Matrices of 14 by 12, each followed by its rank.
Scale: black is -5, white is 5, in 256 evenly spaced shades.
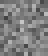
full rank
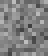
full rank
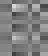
one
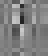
one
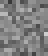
full rank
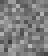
full rank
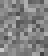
full rank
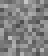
full rank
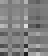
one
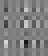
one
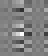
one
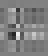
one
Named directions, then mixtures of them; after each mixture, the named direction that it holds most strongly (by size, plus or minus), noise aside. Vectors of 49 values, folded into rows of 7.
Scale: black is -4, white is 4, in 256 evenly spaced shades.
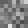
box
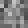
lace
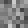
box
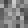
lace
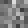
box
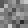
box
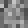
lace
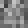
lace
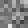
box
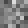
box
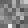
box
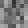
lace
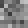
lace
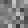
box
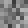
box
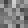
lace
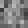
lace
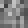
lace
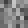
lace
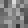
lace
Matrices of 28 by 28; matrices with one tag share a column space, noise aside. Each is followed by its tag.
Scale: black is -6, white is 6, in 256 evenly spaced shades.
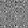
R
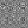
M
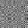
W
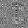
M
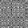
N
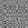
W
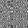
R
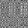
N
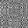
N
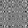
R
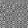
W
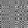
W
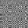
W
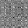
N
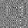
N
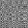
W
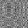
N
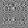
M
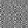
W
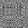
N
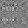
M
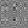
M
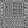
N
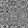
R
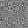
M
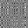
N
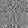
R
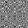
R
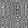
N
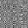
W
